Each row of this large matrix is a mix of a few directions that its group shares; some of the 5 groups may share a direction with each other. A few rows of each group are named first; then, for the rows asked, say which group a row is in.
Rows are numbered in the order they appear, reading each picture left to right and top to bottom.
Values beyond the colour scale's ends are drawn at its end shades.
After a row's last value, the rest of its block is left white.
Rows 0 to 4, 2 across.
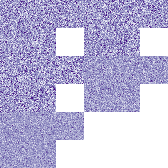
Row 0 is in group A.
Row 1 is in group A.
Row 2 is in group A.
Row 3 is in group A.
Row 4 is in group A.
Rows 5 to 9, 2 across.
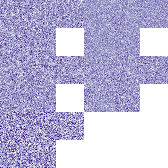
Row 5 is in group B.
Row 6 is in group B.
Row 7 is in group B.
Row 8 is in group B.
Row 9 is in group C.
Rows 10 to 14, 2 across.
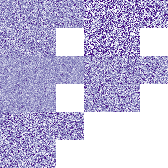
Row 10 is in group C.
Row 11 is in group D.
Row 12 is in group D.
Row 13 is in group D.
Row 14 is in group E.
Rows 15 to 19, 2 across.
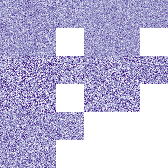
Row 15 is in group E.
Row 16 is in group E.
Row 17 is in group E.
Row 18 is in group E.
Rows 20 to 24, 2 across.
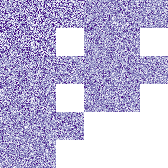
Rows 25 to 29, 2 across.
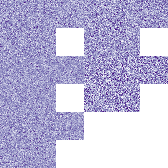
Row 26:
B
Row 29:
B
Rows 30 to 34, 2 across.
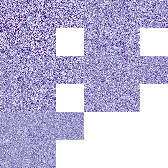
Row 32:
A
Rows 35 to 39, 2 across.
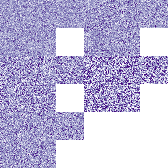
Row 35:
C
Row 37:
D
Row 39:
A
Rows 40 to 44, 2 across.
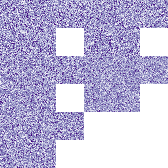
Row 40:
A
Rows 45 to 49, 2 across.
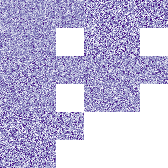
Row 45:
B
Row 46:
D
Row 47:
B
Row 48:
A
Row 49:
B
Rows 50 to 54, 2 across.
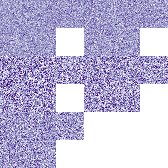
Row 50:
E
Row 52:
D
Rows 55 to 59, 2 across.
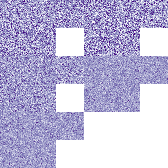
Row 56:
B
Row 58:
D
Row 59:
B
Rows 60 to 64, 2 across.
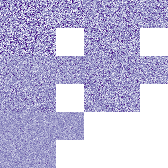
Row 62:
E
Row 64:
B
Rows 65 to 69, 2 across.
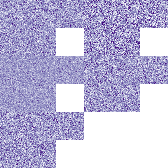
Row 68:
A
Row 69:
A
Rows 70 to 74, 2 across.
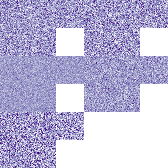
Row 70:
E
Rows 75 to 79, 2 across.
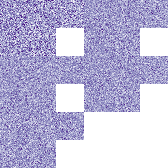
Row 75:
C
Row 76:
B
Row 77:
E
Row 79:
D
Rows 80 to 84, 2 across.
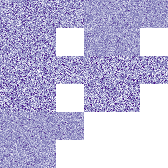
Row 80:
E
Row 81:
D
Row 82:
E
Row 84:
E
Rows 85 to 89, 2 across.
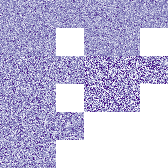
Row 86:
B
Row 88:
A
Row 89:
B
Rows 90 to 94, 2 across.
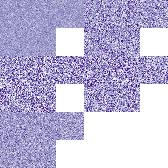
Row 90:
B
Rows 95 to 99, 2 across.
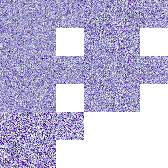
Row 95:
B
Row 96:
E
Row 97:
A
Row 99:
E
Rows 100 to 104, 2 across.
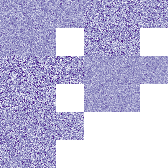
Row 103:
D
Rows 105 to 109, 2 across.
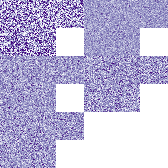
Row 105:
E
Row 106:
C
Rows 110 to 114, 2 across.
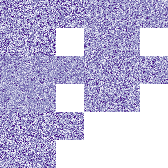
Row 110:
E
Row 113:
A
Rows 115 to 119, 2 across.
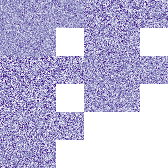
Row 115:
A
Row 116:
B
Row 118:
E
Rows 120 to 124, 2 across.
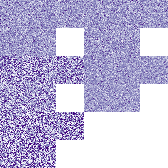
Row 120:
D
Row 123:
E
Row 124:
C
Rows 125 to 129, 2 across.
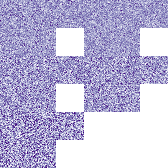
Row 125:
B
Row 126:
B
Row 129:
E
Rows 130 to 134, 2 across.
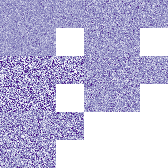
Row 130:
A
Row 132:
A
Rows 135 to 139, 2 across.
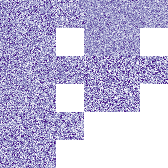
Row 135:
D
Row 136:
C
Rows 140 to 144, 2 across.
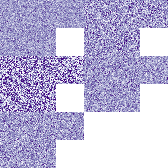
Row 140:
C
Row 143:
D
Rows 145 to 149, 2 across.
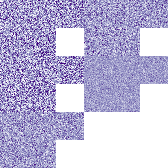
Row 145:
E
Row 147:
C
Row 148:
A
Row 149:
A
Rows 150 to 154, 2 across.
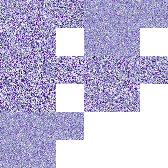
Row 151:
A
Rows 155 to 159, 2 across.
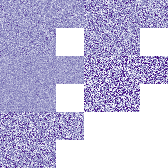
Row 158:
C
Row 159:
A
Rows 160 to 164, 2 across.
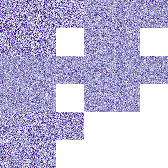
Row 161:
B
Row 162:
A
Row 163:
B
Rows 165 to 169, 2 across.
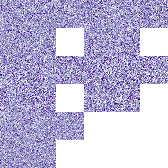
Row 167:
E
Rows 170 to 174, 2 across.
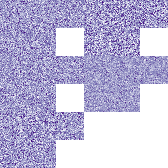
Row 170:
A
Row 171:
E
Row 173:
B
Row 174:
B
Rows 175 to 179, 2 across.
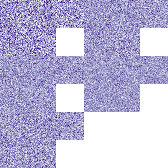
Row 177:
A
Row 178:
B
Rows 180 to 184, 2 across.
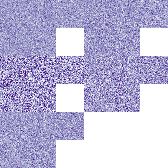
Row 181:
B
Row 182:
D
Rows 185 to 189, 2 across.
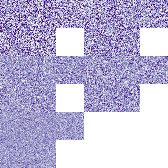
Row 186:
E
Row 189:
E
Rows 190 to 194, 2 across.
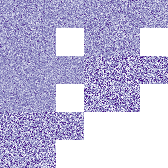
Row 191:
C
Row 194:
E
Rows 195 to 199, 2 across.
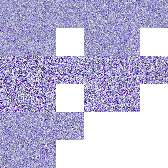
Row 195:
C
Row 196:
A
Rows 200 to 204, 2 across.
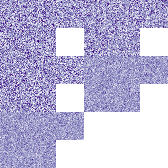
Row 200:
C
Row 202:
C
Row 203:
D
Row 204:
A
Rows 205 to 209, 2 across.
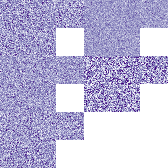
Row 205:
A
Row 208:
D
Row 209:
E
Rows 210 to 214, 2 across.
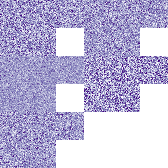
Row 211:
A
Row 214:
B
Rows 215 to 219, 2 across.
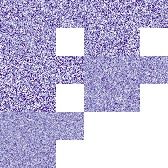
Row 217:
E
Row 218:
A
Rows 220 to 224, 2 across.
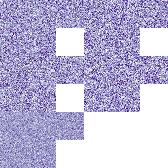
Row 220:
E
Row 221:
D
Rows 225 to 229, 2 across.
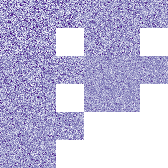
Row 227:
B
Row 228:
A
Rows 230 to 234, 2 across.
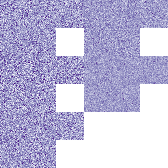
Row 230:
A
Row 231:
D
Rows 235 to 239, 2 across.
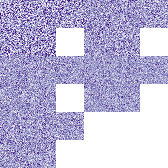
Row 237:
D
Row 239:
C
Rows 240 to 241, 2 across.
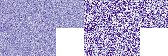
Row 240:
D
